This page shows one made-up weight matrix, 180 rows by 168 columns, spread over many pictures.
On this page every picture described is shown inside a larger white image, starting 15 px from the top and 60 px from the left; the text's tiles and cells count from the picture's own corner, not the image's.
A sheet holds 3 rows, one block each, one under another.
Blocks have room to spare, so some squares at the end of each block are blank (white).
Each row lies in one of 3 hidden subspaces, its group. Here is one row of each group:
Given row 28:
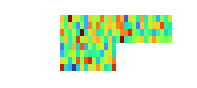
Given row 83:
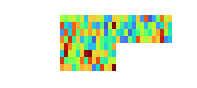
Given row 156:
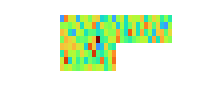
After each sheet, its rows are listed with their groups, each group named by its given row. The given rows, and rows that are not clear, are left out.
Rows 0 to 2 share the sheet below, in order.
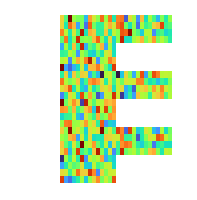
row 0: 28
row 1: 28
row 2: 28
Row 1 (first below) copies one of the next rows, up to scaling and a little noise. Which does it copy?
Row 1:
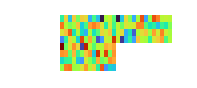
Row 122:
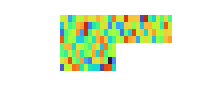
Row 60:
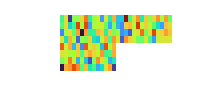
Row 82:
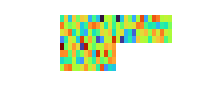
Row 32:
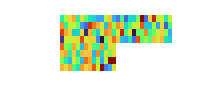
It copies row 82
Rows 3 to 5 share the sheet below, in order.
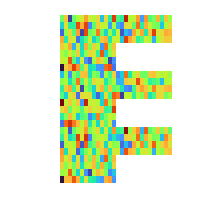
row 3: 28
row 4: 28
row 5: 28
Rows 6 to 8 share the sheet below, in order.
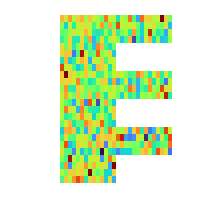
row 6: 156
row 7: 156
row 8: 83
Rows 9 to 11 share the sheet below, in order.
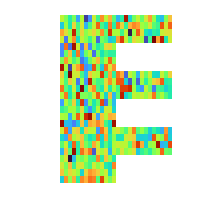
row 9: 156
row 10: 28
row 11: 83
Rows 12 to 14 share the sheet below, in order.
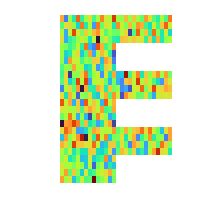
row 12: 156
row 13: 28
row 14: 156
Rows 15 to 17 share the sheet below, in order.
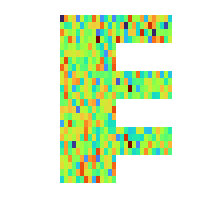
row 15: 156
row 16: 156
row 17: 156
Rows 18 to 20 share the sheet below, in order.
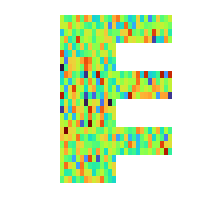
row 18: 156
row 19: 83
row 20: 156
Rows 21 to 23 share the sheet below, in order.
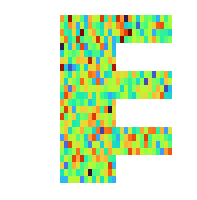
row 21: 28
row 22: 83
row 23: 83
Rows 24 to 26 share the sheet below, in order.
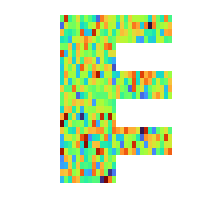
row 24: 83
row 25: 156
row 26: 28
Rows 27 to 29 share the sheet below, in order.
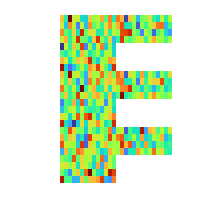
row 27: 28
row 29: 28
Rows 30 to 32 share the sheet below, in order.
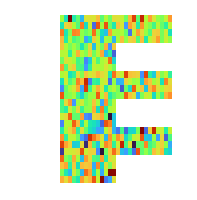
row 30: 156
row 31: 28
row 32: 28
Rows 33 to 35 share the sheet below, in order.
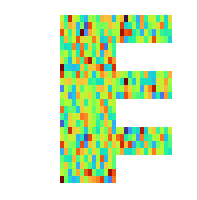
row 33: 28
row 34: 156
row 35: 28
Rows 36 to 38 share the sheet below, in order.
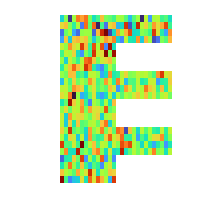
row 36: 156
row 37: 83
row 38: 28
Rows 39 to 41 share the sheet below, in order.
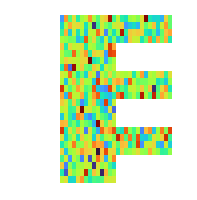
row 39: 83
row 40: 156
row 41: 156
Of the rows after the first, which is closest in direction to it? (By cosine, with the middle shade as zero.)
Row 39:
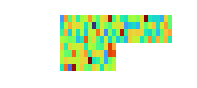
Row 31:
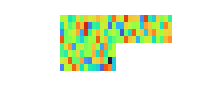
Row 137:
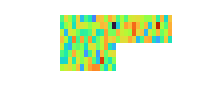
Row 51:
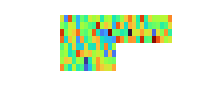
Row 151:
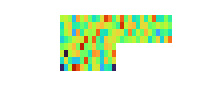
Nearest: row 151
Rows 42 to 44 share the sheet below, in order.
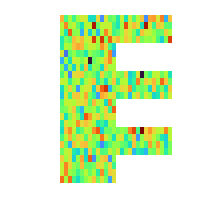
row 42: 83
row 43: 156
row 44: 156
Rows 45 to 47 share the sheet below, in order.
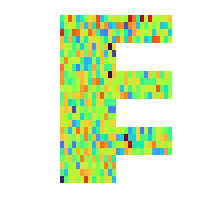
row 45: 156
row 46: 83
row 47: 156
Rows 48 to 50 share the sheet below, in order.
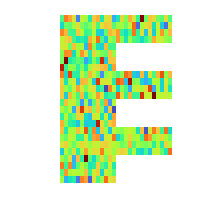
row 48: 156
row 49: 156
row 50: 83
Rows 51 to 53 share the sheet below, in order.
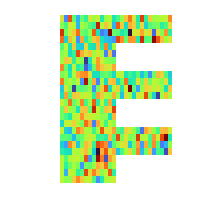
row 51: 156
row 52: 156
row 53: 156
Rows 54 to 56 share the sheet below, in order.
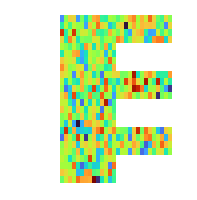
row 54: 156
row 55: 83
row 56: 156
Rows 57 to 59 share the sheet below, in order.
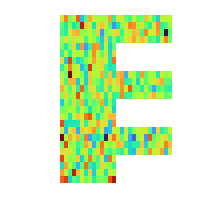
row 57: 83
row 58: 28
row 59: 83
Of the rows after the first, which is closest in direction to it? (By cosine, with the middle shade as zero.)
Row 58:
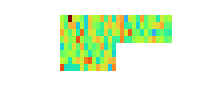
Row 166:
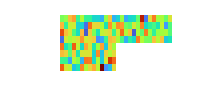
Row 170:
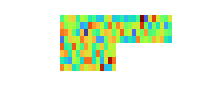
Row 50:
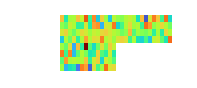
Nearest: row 166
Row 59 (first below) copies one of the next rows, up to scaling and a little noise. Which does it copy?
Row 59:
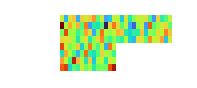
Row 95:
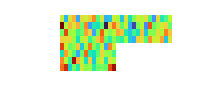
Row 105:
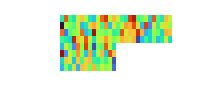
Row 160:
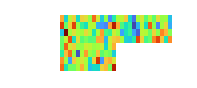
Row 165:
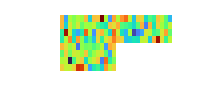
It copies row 95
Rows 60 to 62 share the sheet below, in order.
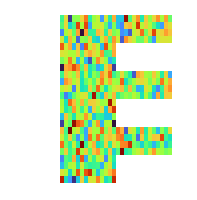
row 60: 28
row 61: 83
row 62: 28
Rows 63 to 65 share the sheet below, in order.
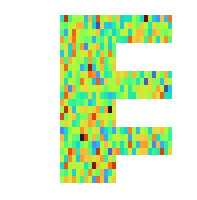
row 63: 83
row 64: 83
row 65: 156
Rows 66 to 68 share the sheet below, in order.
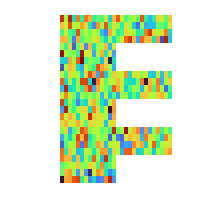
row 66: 156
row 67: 83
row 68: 28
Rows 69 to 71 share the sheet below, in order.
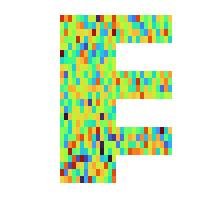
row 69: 156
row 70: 156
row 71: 83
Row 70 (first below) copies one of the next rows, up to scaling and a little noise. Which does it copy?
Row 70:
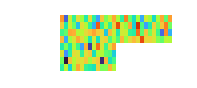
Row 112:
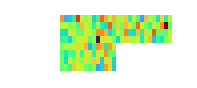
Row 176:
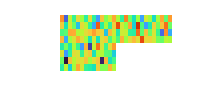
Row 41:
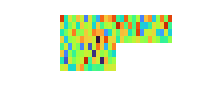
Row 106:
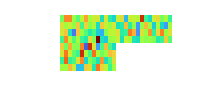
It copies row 176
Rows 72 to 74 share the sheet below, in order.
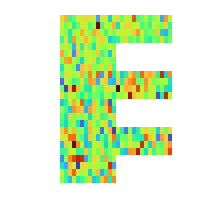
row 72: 83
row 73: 83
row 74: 83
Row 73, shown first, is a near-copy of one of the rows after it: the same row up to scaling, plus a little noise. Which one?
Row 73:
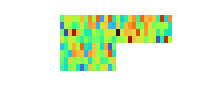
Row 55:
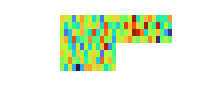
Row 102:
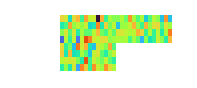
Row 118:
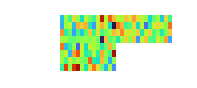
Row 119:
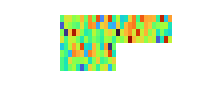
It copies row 119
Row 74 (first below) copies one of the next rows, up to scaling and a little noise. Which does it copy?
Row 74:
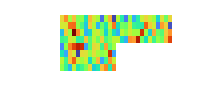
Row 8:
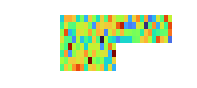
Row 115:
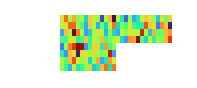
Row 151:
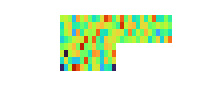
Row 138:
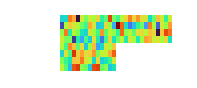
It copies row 115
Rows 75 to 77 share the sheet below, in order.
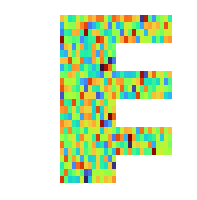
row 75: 28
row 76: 28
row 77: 156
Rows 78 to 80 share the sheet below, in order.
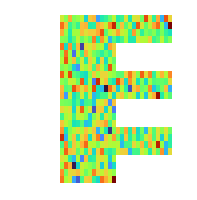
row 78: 83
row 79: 156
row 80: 83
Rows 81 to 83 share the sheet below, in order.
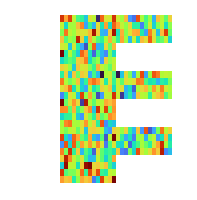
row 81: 156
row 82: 28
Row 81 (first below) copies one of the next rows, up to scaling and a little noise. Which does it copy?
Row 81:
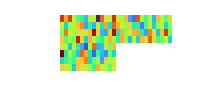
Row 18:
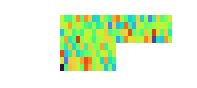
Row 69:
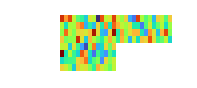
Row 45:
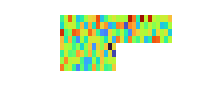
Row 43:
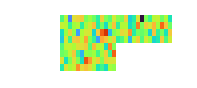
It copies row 69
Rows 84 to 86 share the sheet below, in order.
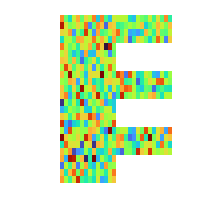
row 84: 83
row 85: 28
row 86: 83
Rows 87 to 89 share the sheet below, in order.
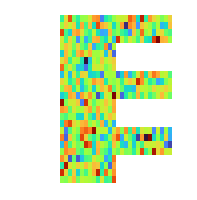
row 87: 156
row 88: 28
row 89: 83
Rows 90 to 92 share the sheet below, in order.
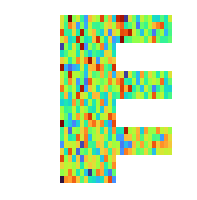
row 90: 28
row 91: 28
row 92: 28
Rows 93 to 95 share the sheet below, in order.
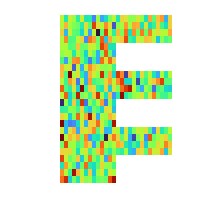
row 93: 83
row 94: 28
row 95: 83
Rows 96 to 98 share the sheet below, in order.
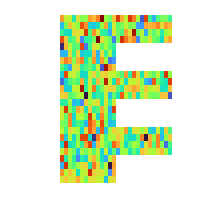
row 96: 28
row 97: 83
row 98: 83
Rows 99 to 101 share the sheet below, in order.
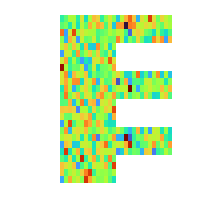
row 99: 156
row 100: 156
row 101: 156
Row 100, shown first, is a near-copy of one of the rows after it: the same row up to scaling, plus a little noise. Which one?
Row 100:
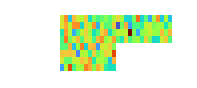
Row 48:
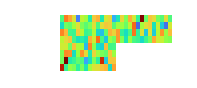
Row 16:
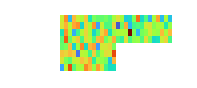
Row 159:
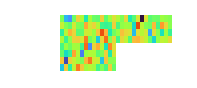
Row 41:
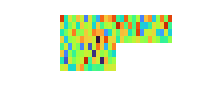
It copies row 16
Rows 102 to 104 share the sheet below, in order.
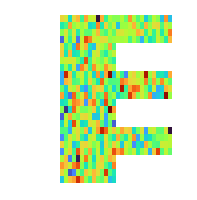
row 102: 83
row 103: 83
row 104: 83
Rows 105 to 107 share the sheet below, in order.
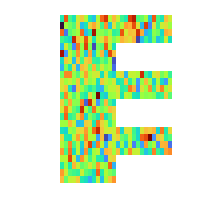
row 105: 83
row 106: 156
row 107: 83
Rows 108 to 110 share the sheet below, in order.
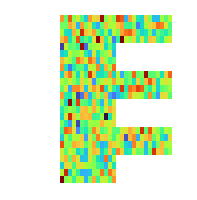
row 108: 28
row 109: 83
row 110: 156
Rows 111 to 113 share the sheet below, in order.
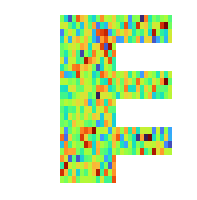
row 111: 156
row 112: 156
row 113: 83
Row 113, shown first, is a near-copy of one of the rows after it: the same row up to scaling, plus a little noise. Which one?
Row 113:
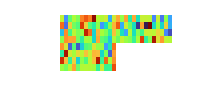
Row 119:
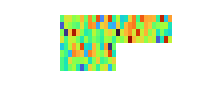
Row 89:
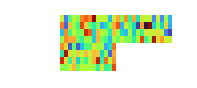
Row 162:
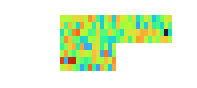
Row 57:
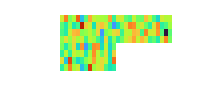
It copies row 89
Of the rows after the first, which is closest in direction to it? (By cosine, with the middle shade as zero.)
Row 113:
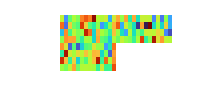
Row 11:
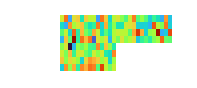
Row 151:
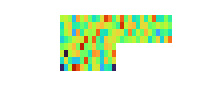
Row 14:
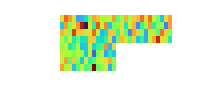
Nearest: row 11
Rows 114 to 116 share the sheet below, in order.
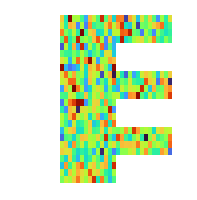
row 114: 28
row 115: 83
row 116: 83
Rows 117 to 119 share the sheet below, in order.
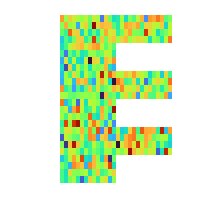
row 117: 83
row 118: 83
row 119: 83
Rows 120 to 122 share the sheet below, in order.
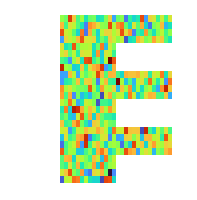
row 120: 28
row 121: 83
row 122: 28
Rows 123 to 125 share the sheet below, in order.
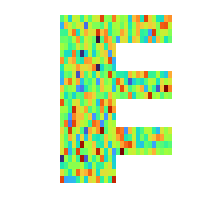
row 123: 156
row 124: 83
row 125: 28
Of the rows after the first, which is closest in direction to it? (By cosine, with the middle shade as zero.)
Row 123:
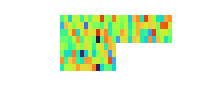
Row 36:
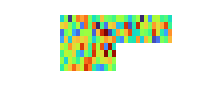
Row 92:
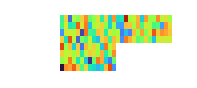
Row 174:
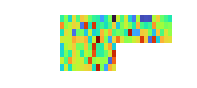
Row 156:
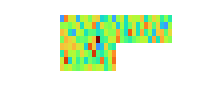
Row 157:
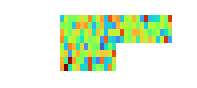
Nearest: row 36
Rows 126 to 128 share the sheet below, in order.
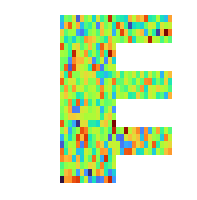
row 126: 83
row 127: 83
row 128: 28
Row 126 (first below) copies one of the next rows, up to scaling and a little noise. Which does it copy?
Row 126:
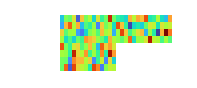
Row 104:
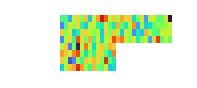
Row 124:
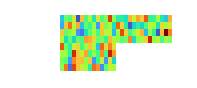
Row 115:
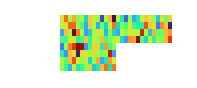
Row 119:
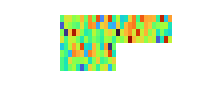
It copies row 124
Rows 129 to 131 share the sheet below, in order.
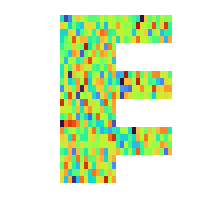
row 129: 156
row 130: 28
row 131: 83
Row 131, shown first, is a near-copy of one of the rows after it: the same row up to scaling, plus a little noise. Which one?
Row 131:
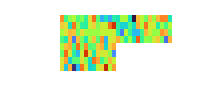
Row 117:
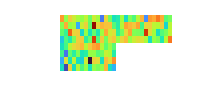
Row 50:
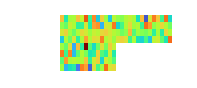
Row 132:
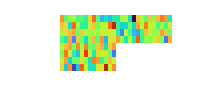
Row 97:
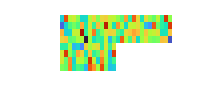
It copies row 132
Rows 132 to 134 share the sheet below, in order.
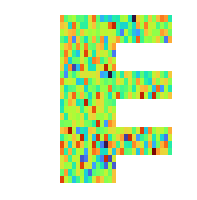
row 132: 83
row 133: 156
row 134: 156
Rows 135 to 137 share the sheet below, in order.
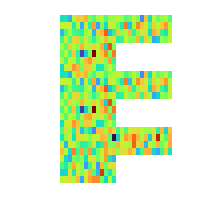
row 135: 156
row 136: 156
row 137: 83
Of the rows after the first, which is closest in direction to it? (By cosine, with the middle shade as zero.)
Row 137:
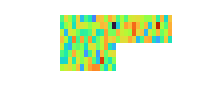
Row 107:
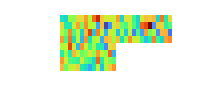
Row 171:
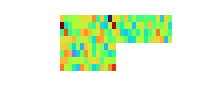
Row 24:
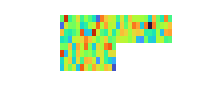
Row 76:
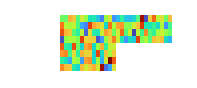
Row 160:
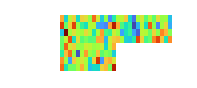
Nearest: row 24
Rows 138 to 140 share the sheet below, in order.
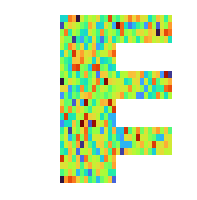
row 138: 83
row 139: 83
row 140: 28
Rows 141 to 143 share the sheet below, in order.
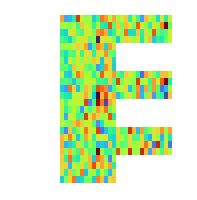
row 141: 156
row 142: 156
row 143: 156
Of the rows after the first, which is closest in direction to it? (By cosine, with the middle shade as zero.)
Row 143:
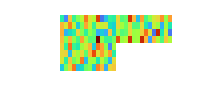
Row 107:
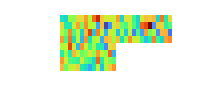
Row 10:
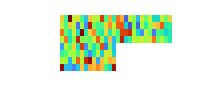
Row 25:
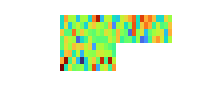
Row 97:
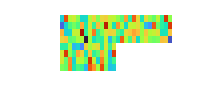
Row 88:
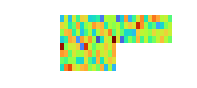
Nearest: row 107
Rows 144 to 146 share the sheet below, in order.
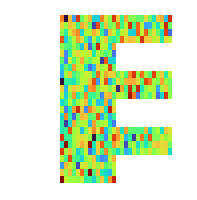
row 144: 156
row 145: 83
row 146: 83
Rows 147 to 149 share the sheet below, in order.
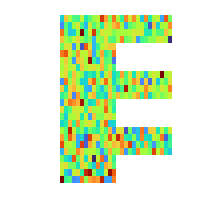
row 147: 83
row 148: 83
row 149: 28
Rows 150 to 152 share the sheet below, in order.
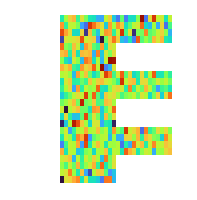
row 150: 28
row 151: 83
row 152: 28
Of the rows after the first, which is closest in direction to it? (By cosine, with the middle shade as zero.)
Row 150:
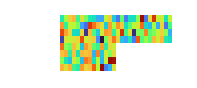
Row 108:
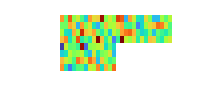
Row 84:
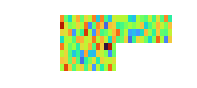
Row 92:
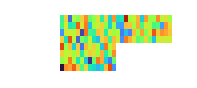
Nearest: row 84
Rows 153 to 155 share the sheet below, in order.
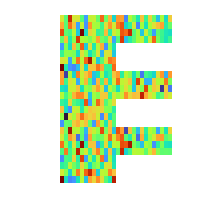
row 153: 28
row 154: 156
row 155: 28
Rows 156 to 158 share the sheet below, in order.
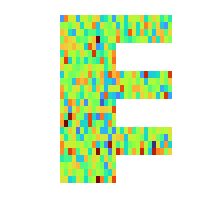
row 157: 83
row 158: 156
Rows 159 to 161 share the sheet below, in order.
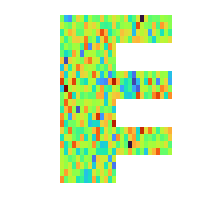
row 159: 156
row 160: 83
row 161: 156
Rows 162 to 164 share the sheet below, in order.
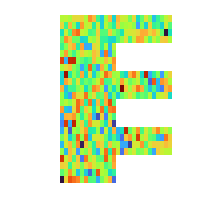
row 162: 83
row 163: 83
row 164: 28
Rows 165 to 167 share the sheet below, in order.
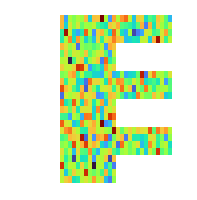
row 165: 83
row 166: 28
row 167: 156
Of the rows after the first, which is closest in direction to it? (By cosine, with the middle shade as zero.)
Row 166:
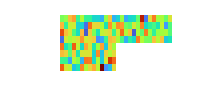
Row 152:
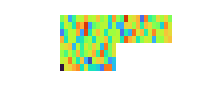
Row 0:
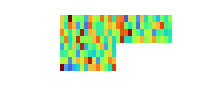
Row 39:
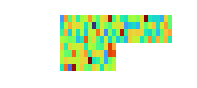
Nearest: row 0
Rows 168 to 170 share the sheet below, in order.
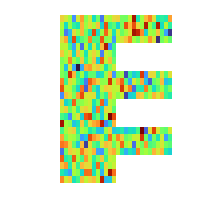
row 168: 83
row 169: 28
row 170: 28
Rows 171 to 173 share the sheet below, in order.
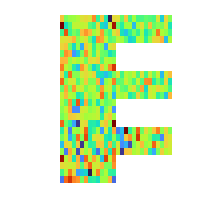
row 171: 83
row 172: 83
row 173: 28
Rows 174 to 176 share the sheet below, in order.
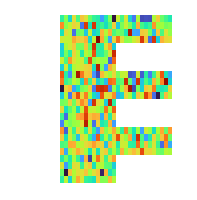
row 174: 156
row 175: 156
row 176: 156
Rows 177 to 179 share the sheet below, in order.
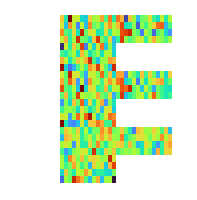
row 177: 28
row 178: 28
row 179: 83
